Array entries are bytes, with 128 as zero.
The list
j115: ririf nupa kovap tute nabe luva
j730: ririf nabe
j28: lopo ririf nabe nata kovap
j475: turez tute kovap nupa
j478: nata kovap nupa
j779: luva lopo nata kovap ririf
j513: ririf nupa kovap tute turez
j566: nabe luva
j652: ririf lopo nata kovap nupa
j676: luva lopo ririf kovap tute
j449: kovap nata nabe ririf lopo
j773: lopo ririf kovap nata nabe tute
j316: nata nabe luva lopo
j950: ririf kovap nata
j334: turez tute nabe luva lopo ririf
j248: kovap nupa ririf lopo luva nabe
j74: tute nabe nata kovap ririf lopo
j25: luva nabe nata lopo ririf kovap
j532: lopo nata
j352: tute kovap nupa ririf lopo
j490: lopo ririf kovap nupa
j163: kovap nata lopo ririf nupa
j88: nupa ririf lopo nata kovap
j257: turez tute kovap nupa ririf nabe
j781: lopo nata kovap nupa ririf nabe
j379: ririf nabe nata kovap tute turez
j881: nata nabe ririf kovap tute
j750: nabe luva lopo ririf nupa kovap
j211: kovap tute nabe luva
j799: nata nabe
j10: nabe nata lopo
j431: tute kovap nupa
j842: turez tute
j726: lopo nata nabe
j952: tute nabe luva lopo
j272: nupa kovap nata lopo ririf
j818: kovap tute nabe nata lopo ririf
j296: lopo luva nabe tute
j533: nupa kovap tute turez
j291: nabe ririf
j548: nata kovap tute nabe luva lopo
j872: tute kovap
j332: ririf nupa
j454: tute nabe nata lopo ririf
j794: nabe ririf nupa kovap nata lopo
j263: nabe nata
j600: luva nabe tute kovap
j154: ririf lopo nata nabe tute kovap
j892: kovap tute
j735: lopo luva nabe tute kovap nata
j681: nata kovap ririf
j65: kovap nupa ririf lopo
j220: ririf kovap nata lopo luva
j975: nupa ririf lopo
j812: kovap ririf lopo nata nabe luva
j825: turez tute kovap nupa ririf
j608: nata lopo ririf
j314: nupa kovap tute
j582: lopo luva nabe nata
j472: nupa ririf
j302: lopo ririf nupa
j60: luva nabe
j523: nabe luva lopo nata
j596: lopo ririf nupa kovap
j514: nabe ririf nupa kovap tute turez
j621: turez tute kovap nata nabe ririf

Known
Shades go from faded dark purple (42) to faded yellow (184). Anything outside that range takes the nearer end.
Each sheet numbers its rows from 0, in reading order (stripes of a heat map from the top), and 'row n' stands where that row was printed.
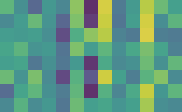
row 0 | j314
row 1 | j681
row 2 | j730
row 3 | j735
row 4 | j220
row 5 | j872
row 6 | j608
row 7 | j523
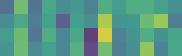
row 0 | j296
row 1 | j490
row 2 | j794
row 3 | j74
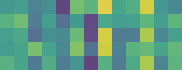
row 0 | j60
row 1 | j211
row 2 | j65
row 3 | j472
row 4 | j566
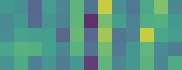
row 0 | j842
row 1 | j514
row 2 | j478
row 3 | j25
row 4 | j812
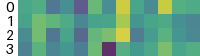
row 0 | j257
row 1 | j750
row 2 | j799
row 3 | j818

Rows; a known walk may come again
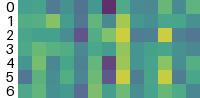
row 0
j220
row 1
j600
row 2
j730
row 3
j750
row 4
j548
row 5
j316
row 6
j735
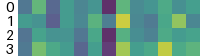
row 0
j773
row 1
j842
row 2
j379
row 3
j621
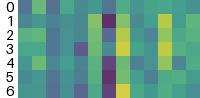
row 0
j296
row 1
j272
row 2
j352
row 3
j257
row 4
j74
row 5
j514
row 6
j248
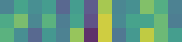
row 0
j652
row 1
j28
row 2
j314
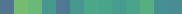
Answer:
j582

